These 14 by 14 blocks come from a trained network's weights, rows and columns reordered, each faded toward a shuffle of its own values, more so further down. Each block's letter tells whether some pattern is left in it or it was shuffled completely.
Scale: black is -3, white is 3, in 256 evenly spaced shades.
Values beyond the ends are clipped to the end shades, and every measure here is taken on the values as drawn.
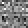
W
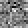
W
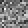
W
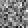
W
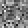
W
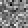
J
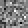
J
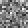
J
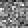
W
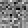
W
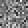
J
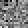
W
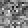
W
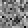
J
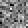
J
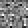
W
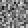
J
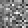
W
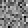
J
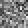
J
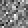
J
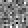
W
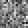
J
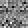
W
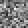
J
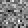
J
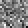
J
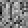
W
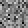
J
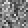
J
